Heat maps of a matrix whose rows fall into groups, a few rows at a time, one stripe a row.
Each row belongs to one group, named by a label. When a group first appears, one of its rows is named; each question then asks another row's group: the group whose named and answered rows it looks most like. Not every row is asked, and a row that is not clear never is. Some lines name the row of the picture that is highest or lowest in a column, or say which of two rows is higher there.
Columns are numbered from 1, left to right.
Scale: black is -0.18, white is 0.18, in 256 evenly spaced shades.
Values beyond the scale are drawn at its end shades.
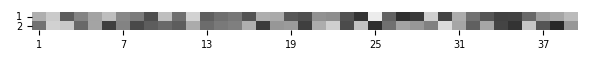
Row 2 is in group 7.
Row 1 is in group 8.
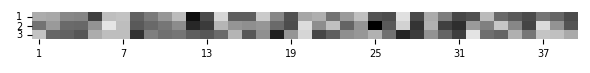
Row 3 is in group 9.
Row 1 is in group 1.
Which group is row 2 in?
1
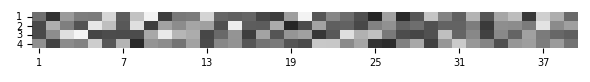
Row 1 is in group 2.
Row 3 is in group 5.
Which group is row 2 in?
8
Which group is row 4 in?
7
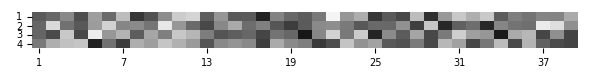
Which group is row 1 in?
7
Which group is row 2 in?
8
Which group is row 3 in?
7
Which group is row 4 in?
5
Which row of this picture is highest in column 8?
4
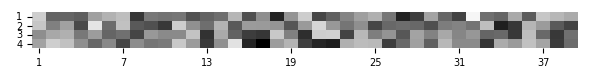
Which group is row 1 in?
9
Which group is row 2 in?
7
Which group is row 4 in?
5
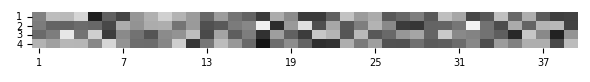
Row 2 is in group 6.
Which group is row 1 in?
5
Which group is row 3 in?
7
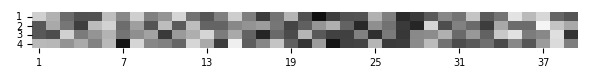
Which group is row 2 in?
8
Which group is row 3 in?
2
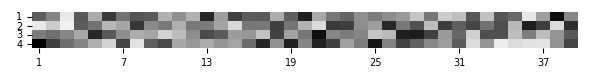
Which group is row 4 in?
2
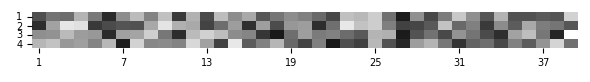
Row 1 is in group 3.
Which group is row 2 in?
5
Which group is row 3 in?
3
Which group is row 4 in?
8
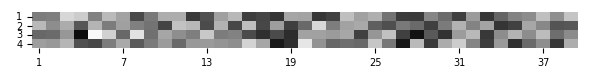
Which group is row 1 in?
9
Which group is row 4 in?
3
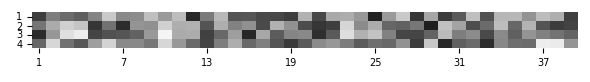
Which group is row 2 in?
5
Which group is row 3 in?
5
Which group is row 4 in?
8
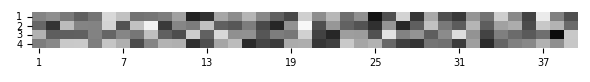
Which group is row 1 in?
1
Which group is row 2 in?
2
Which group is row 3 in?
3
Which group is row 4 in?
9
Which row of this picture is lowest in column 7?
2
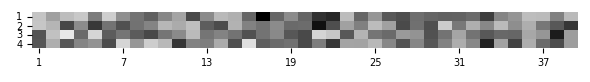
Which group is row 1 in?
9
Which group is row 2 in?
5
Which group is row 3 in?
7
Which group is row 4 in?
3
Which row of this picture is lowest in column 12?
1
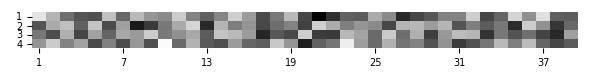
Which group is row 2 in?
7
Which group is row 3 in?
3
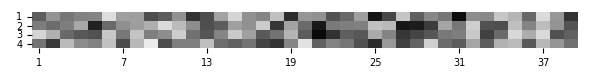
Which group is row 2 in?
6
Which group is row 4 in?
2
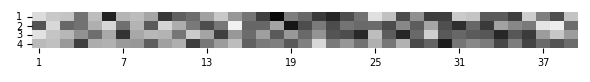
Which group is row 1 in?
3
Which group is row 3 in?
8
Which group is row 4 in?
1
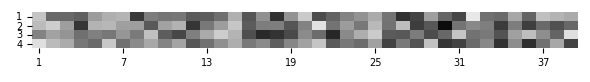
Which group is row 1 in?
9
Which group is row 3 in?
3
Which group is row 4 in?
1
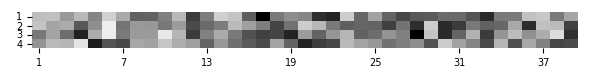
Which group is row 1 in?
9
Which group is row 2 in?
1
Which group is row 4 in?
5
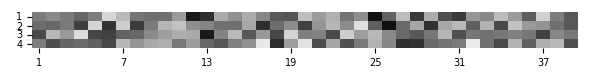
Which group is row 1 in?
1
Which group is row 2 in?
7
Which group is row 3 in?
5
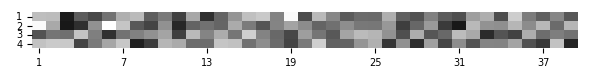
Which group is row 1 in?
6
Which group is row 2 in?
9
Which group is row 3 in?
3
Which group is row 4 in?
1
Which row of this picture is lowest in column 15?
3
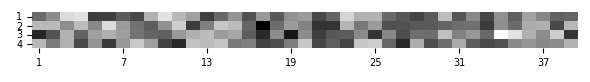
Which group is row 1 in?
5
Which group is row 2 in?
9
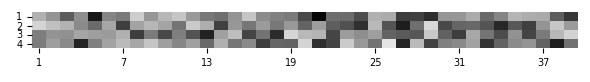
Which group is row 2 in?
8
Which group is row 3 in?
9
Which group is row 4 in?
3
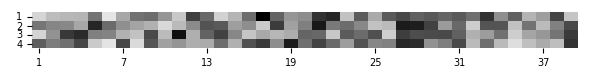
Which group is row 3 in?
6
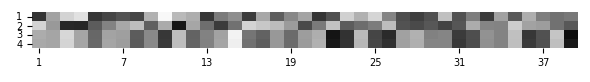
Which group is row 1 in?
5
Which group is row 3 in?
1
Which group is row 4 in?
1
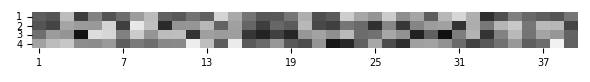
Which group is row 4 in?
8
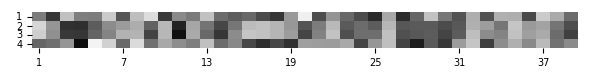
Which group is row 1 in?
2
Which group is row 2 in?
6
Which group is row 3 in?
6
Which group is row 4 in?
2
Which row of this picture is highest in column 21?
4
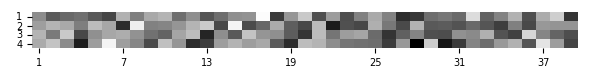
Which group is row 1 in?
6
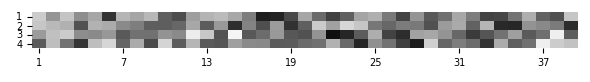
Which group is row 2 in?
7
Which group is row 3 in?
8
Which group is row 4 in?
8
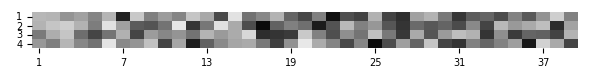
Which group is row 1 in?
8
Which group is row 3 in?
3
